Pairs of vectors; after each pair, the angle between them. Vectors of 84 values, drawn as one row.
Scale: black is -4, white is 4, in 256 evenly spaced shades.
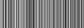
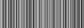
nearly parallel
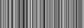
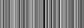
partly aligned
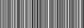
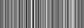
orthogonal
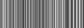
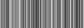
orthogonal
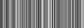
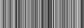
nearly opposite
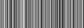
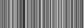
nearly opposite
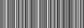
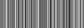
nearly parallel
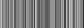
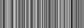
orthogonal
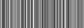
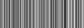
partly opposed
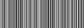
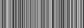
partly aligned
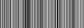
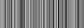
partly opposed
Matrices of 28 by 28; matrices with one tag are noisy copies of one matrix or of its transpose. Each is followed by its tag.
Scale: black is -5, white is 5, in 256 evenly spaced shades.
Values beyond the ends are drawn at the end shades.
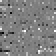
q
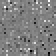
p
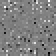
p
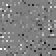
p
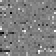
q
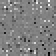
p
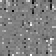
q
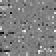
q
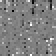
q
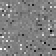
p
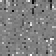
q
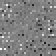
p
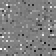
p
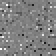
p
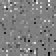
p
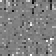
q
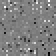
p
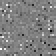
p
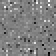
p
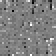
q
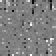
q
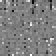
q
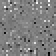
p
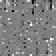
q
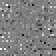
p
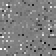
p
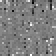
q
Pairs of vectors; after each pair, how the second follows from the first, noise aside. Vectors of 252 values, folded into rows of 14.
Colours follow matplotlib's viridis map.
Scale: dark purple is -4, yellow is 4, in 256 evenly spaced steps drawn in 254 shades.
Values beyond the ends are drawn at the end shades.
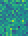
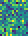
scaled up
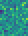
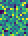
scaled up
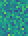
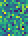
scaled up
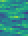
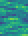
reversed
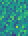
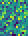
scaled up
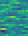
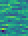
copied
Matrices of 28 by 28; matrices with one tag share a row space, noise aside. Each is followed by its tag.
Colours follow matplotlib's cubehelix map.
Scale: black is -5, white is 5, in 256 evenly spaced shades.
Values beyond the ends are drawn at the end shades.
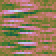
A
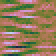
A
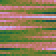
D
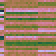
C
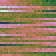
D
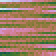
D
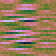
A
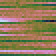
D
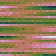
D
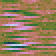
A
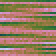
D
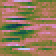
A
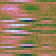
A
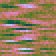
A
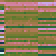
C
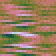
A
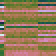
C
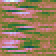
A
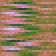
A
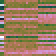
C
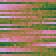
D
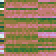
C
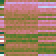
C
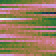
D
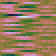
A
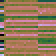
C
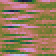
A
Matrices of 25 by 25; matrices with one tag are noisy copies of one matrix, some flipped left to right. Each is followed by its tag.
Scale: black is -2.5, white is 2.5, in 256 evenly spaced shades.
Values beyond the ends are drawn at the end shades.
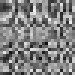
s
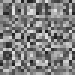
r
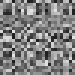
r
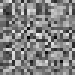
r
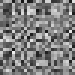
r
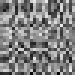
s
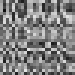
s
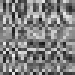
s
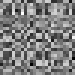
r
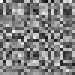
r
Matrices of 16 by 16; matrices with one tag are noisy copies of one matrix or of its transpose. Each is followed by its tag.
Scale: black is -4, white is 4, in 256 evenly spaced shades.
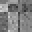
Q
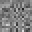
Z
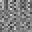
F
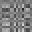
Z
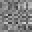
Z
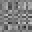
Z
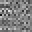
F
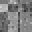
Q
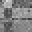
Q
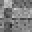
Q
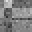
Q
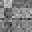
Q
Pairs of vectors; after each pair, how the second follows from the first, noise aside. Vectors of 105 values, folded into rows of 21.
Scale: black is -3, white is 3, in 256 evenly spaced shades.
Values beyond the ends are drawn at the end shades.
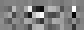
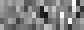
shuffled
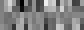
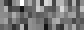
sign-scrambled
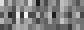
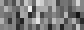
shuffled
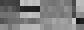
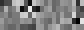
sign-scrambled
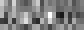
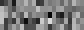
sign-scrambled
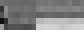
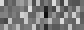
shuffled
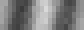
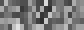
sign-scrambled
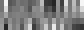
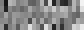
sign-scrambled
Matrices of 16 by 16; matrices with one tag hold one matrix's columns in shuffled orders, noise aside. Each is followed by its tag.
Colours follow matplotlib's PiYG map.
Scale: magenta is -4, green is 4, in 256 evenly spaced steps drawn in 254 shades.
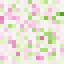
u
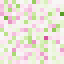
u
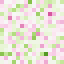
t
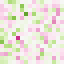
u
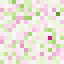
u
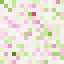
t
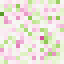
u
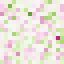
u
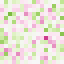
u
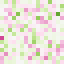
u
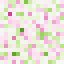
t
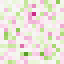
t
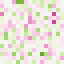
t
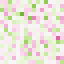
u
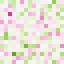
t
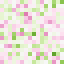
t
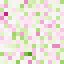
t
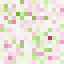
u
